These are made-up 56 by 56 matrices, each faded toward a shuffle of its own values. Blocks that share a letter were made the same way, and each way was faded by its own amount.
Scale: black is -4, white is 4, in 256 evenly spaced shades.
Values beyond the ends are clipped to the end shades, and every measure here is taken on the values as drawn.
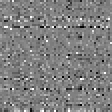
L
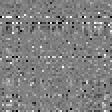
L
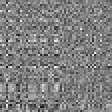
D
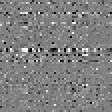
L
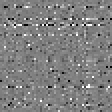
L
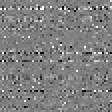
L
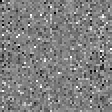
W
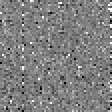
W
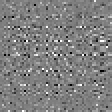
L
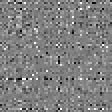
L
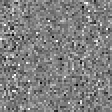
W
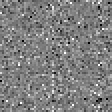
W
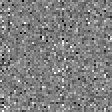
W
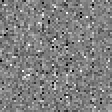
W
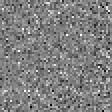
W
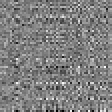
D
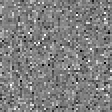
W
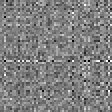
D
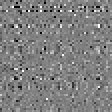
L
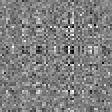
D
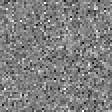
W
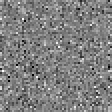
W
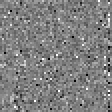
W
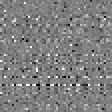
L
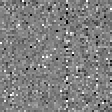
W
